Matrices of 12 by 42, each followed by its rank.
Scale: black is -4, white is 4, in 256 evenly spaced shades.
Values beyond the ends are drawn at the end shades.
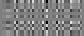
one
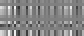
one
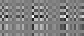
one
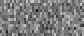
full rank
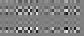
one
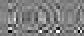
two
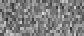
full rank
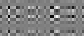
one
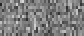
full rank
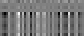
one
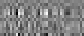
two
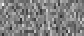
full rank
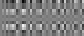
one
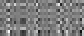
two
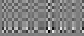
one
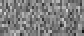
full rank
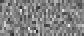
full rank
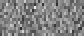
full rank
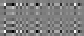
one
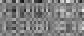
two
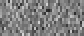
full rank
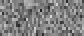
full rank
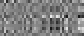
two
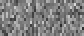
full rank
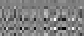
two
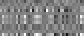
two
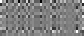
two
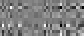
two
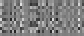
two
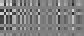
one
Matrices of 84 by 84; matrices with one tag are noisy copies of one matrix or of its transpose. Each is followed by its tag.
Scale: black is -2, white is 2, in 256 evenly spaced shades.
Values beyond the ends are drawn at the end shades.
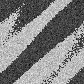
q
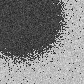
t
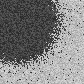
t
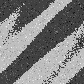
q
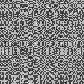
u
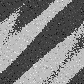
q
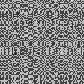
u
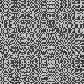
u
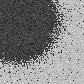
t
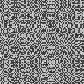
u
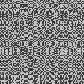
u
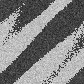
q
